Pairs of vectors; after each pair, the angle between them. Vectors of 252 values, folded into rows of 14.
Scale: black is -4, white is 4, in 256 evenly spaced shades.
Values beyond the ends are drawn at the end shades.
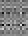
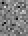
orthogonal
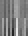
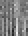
nearly parallel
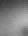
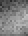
nearly parallel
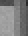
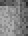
nearly parallel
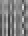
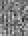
partly opposed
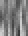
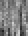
nearly opposite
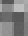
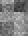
nearly opposite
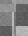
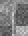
nearly parallel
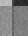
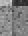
nearly parallel
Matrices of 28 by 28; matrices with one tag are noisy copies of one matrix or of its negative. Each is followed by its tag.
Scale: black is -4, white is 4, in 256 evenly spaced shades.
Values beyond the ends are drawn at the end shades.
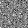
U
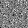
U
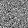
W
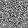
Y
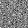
U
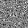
Y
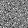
W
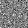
U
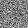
W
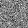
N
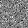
N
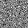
Y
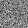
W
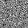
Y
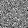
W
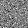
W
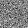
W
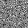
Y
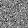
N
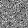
N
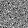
W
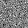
Y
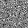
Y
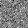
N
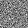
W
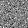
W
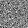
W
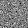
W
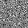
Y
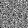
U
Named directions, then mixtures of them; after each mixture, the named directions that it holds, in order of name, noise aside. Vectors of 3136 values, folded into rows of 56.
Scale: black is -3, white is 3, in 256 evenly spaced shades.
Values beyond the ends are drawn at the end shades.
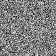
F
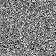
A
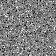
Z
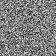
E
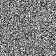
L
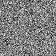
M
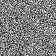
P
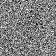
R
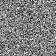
E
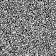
F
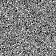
M, Z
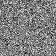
E, M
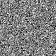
L, Z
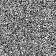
F, L, R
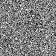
M, R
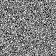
F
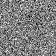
L, R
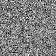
F, Z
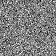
M, Z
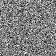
E, M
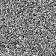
A, E
